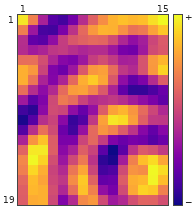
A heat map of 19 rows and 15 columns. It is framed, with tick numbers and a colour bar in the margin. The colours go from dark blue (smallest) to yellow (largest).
Rings: centred on the bottom right. Mirror symmetry: none. Slope: none. Average level on the scale: 50%. Odd rows or columns: none.
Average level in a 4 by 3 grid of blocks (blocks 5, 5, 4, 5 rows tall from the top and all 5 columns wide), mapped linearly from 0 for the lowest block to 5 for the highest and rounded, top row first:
0 2 3 / 1 3 0 / 1 1 0 / 4 1 5
